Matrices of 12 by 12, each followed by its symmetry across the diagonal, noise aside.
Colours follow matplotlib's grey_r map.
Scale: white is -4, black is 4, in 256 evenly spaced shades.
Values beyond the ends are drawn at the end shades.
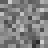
neither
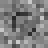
symmetric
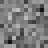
symmetric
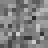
antisymmetric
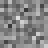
symmetric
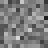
neither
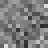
symmetric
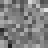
antisymmetric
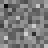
symmetric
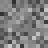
symmetric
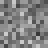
neither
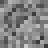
symmetric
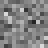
neither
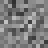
neither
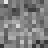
neither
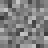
antisymmetric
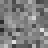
neither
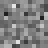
antisymmetric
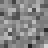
symmetric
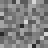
antisymmetric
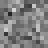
antisymmetric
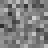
neither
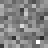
neither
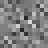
antisymmetric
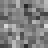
antisymmetric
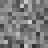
neither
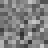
antisymmetric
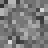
symmetric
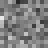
antisymmetric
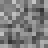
symmetric
